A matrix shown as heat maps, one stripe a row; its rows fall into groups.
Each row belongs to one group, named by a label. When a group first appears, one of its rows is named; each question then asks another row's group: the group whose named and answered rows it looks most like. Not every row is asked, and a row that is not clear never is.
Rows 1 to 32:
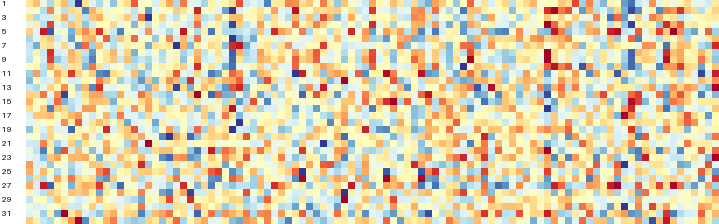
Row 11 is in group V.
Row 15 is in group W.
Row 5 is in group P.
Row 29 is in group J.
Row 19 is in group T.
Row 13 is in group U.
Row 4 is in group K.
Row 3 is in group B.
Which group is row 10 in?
K
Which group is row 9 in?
K
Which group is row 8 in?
K
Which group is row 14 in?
W
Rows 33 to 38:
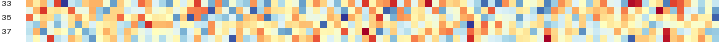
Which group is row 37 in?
T
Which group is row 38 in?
K
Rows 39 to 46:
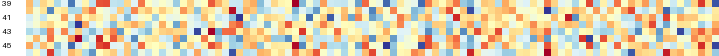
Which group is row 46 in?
K
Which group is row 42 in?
U
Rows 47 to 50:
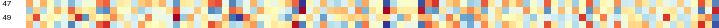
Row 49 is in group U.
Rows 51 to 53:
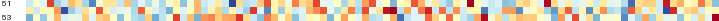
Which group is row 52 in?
W
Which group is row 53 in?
J
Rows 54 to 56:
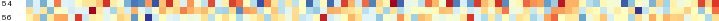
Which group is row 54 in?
J
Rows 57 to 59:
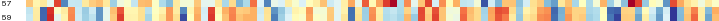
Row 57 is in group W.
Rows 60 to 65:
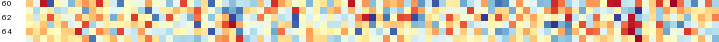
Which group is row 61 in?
K
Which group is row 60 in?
P
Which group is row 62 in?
T
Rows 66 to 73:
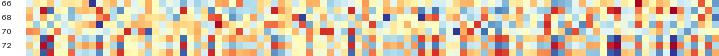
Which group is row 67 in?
P
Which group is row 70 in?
B
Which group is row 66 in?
K
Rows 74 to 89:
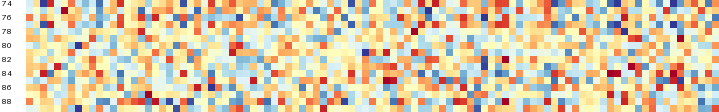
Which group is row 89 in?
U
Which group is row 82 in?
T
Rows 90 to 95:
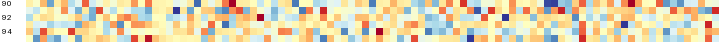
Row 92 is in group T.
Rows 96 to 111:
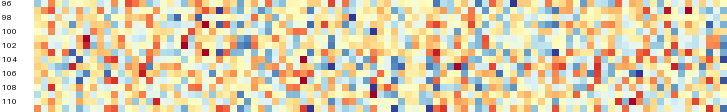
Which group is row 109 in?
T
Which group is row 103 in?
W
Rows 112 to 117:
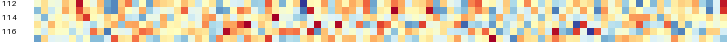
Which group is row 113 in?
V
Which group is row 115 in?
B
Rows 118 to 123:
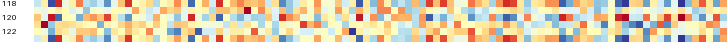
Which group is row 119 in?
B
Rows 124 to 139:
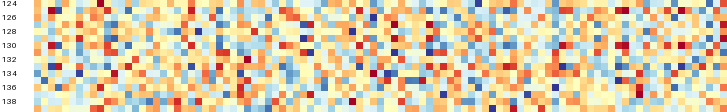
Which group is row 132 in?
B
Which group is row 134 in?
T
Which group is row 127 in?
V
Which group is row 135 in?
B
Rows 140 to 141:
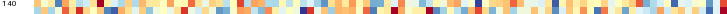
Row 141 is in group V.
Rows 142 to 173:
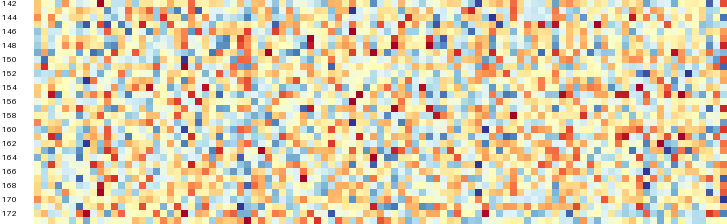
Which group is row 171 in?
T
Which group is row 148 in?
V
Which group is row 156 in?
J
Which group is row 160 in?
U
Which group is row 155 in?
P
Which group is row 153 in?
U
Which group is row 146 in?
J
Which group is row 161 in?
P
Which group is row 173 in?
B
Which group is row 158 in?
T
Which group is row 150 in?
U
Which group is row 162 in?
U
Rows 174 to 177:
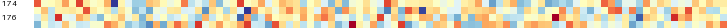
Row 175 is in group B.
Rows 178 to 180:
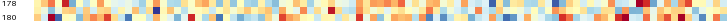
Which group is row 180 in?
P
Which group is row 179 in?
B
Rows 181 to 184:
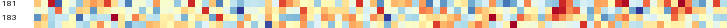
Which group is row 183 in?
T
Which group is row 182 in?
K
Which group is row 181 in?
P
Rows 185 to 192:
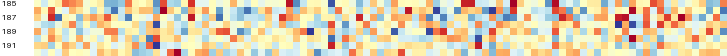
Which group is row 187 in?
P
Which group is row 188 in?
B
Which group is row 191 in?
B
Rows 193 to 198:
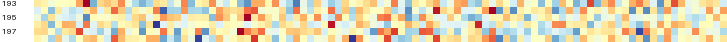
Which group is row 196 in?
B
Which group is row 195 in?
B
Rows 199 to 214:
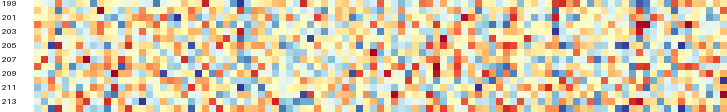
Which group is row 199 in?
K
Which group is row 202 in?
W
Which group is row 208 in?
W
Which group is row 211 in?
T
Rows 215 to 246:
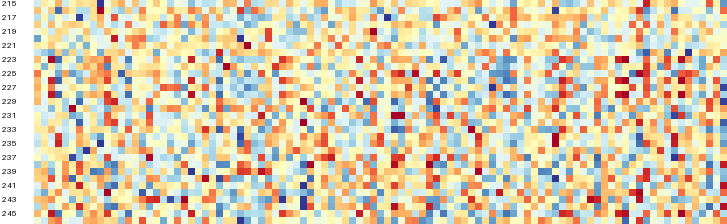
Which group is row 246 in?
T
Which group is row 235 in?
K
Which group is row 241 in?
V
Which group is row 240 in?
W
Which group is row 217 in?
T
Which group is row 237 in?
W
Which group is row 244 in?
V
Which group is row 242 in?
U
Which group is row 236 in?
U
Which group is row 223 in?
P
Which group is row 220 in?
T
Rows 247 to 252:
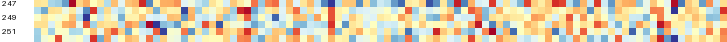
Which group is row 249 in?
U
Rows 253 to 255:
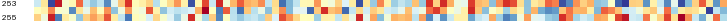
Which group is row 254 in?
W
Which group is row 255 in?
P
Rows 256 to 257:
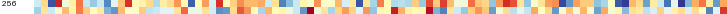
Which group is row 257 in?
V
